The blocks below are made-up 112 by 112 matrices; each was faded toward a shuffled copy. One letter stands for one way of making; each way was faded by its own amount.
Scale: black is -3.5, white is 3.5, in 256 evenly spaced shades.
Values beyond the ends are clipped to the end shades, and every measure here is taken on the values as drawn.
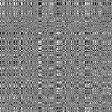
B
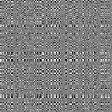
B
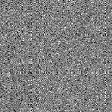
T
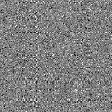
T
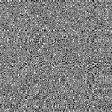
T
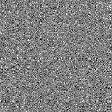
T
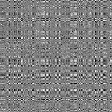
B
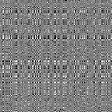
B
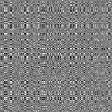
B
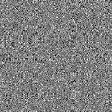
T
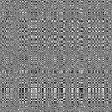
B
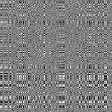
B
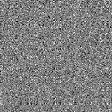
T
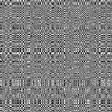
B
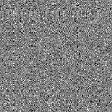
T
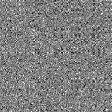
T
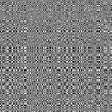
B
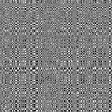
B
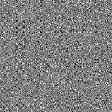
T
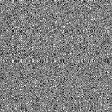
T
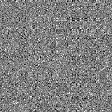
T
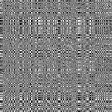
B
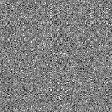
T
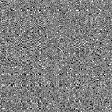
T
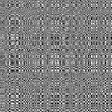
B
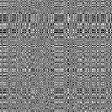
B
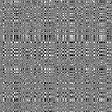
B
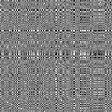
B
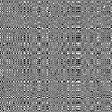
B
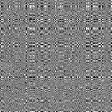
B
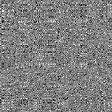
T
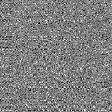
T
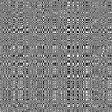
B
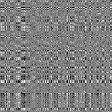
B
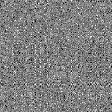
T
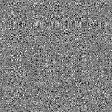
T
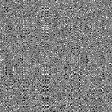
T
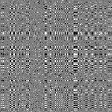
B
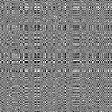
B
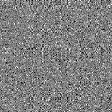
T
